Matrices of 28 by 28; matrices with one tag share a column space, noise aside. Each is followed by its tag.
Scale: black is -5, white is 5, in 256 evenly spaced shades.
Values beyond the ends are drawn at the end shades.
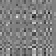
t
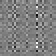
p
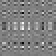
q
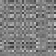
p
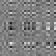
q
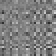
t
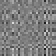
t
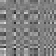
t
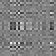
q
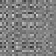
p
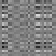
p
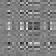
q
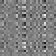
p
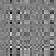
t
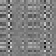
p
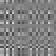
t
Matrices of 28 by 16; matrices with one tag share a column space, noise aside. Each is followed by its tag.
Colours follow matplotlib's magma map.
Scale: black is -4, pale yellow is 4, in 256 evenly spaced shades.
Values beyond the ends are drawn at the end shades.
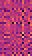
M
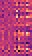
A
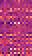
M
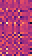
M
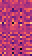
M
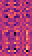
A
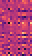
M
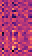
A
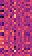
A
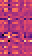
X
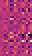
X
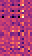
A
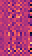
A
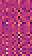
M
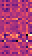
X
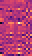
M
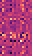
X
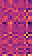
M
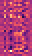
A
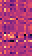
X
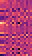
M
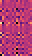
M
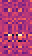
X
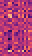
A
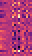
A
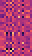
A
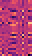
M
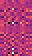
M
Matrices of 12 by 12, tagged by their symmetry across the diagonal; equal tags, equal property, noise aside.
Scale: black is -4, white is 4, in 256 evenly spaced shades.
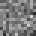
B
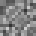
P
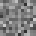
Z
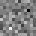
Z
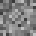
P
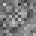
P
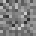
Z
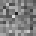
Z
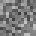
P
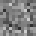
Z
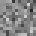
B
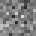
Z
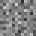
B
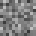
Z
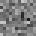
B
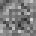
P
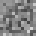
P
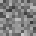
B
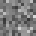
B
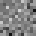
P
